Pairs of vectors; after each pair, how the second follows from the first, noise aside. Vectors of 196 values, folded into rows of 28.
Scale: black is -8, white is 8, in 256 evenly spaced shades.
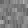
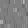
partly zeroed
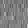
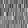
scaled up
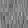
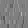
partly zeroed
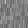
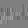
partly zeroed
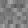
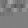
partly zeroed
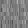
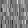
scaled up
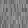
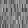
scaled up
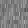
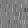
partly zeroed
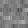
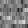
scaled up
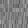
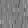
partly zeroed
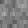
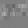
partly zeroed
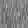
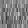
scaled up
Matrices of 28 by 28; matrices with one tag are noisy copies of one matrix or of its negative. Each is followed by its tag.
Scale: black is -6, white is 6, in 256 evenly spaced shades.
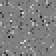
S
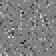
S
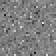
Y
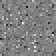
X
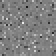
X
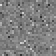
S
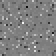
X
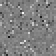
S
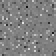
X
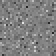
X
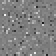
Y
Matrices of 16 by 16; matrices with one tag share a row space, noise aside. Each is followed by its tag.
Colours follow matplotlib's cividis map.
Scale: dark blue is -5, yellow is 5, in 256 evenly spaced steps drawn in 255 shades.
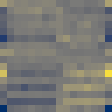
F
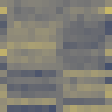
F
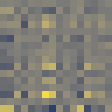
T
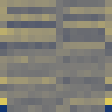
F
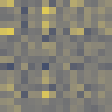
T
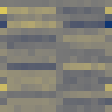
F
